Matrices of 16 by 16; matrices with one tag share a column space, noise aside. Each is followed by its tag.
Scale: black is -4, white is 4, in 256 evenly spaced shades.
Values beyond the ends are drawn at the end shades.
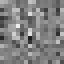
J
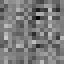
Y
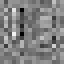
J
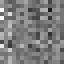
Y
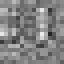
J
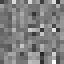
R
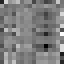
R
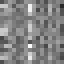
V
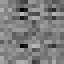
Y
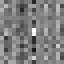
V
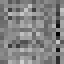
Y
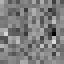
J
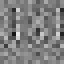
J
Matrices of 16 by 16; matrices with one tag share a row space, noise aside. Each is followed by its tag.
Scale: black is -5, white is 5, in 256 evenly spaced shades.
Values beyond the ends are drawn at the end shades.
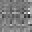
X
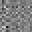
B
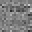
X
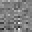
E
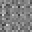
B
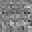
X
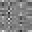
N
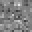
E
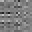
E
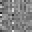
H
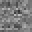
E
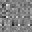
B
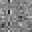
N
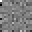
H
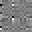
H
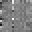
H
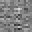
E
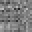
E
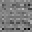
X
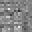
E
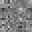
N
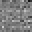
X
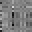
H
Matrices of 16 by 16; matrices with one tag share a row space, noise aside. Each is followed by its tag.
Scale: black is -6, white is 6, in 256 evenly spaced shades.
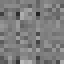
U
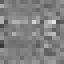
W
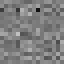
U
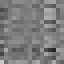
W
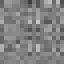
U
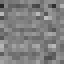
W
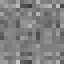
U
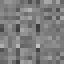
U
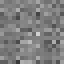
U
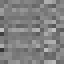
W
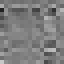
W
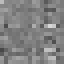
W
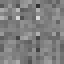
U
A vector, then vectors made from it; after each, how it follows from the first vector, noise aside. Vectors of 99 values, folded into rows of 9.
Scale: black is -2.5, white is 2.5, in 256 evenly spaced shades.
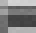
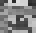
sign-scrambled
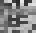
sign-scrambled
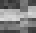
wrapped around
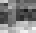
wrapped around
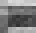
copied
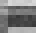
copied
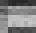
negated
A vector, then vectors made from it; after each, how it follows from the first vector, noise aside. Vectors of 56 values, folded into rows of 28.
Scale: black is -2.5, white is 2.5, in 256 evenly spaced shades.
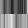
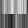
negated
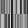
sign-scrambled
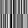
sign-scrambled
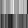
negated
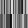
sign-scrambled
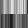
negated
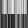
negated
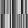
sign-scrambled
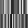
sign-scrambled
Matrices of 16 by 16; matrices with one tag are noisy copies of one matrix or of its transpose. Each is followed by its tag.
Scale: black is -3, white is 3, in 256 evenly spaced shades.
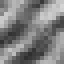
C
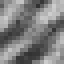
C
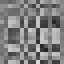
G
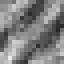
C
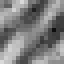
C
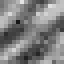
C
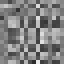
G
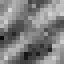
C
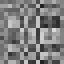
G
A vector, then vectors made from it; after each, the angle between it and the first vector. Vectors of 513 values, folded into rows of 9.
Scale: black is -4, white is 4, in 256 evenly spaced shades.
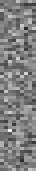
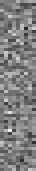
nearly parallel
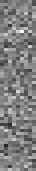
orthogonal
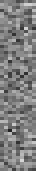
nearly opposite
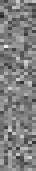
partly aligned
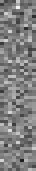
partly aligned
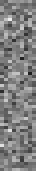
partly aligned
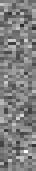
partly opposed
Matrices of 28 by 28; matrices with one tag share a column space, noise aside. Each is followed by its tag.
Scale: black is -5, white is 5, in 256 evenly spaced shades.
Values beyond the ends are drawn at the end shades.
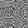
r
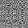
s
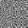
r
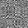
r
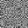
r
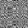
r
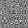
s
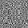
s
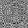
s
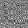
s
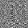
s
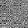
s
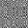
r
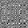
s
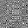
s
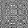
s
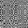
s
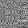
s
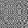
s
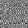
s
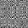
r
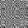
r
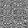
s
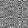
r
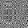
s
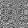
s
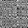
r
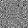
r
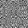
r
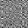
r
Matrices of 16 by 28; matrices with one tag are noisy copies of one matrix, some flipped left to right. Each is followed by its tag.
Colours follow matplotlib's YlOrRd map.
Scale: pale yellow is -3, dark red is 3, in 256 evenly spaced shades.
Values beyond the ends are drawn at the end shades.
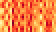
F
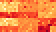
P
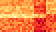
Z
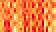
F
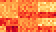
P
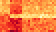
Z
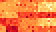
P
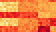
P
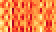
F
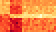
Z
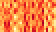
F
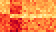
Z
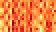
F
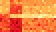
Z
